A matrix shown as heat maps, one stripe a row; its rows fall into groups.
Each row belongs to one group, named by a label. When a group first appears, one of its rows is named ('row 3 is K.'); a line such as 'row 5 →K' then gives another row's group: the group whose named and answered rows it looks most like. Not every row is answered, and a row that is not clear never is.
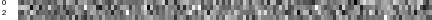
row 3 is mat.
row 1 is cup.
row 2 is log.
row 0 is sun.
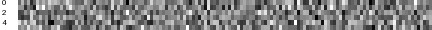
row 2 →log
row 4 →log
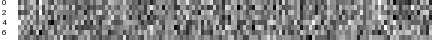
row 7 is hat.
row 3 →cup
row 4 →log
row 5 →mat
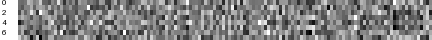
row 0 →sun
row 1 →hat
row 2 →cup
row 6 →hat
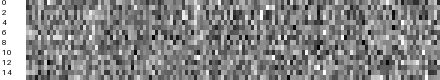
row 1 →log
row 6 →cup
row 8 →sun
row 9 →hat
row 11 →log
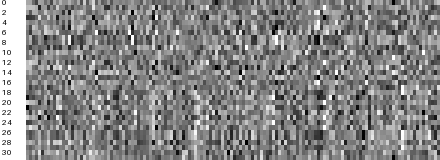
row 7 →hat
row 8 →hat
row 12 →cup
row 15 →hat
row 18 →sun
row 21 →log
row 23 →cup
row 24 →log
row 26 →sun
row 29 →sun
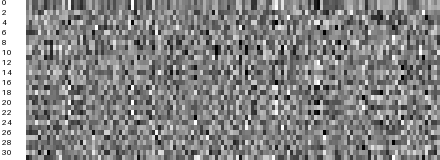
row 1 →hat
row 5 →hat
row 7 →mat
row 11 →log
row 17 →hat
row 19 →sun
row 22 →hat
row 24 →sun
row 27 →cup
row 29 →sun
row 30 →cup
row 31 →log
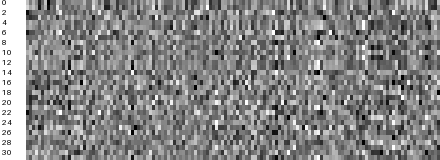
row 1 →cup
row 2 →log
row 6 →log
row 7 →hat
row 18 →mat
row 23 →sun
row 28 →sun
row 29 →mat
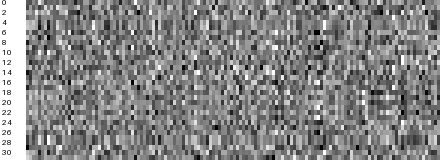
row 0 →log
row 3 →mat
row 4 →cup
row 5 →cup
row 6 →hat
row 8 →log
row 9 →hat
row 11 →sun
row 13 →mat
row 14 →log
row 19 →cup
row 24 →sun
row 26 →hat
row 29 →log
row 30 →cup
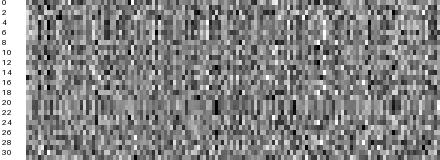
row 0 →hat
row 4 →cup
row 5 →cup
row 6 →cup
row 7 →cup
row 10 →hat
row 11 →cup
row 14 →cup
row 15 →log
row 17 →cup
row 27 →log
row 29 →log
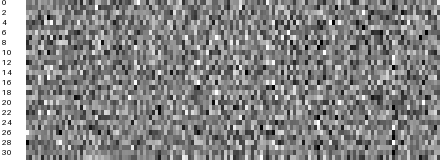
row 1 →hat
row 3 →cup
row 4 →log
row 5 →sun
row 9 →log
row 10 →cup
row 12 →log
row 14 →mat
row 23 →hat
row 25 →mat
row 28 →log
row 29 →hat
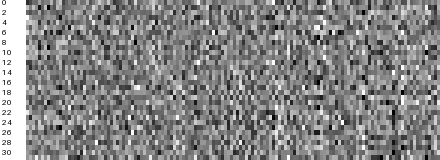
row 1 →cup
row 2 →sun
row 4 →cup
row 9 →cup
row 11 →cup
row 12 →log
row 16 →hat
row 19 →sun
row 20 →cup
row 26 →hat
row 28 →hat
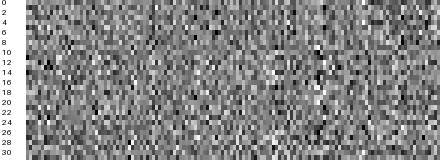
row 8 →cup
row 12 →cup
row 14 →log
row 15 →hat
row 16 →log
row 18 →cup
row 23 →cup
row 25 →sun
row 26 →hat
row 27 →log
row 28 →hat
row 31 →hat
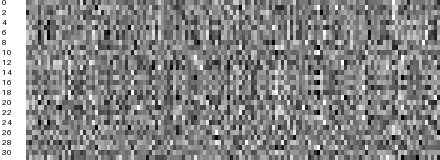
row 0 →mat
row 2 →log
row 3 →mat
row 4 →cup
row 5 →hat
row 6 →cup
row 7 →cup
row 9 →hat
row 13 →mat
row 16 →hat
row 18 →hat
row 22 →hat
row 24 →cup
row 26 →mat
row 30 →hat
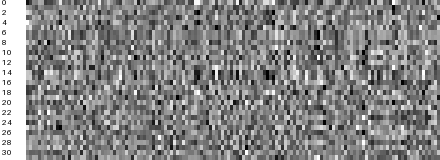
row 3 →mat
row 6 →hat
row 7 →hat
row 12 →sun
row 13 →mat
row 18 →log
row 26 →sun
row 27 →mat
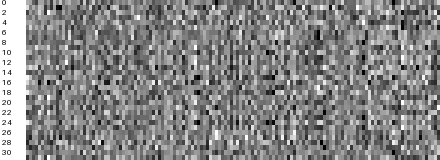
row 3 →log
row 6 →hat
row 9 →sun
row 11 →sun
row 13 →cup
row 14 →sun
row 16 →cup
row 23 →sun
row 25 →sun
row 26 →mat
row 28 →log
